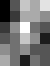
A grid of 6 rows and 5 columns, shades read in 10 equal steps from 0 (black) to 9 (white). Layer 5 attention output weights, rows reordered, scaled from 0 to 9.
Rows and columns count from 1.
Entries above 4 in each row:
3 3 2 2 2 1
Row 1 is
0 3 7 6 8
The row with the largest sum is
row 1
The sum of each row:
24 19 23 20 20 18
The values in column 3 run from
1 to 9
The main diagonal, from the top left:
0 2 9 5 3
